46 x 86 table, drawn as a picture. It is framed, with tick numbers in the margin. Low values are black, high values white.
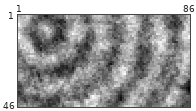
The texture is blotchy. On average the colour sits 50% of the way up the scale. The halves do not mirror each other. No single row or column stands out from its neighbours. Concentric rings centre on the top left.
